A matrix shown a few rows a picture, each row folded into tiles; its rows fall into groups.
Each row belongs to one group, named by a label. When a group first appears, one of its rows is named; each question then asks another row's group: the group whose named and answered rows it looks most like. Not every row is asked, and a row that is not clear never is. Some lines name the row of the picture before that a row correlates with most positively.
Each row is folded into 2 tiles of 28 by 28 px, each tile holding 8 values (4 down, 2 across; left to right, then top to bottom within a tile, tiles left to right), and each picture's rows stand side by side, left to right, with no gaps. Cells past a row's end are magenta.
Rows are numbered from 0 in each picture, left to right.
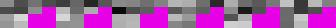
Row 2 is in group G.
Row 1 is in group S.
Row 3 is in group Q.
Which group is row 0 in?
G
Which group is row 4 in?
G
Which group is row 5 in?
G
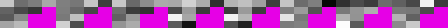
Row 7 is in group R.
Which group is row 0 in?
G
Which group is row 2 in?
G
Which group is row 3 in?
Q
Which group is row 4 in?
Q
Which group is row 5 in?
Q
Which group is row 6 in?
S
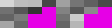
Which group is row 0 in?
Q
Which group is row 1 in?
G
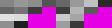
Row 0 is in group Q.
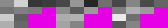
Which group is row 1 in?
S
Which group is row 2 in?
S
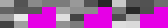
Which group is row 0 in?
G
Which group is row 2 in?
G
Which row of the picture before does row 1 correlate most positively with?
0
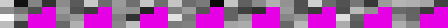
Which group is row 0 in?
Q
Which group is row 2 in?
R
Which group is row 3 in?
Q
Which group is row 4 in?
G
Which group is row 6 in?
S
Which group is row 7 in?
Q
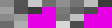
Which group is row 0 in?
R
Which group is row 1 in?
Q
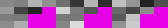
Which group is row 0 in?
R
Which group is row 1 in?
R
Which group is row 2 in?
G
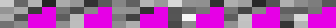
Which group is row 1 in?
G
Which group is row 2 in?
R
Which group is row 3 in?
G
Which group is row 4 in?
G
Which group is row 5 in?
G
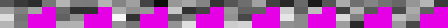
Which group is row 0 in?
S
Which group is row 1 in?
G
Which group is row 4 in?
R
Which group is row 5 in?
S
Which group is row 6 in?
Q
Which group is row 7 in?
Q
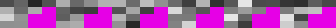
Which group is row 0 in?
S
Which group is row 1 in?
G
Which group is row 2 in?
Q
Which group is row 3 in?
R
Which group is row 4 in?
S
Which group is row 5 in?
S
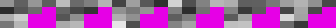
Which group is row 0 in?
G
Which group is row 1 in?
G
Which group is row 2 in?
S
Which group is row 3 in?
G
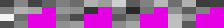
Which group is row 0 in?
S
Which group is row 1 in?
R
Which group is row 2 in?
G
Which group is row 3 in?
S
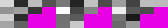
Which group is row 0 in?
Q
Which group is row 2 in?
R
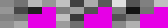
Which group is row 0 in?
R
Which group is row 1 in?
Q
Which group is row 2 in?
G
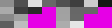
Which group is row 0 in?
R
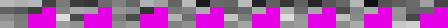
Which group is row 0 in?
Q
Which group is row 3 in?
S
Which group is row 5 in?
S
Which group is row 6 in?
S
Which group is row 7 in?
R
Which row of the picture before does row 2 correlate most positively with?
0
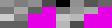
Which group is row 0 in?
Q
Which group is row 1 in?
S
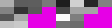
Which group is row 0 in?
G
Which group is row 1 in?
S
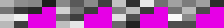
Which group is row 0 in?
Q
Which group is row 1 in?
R
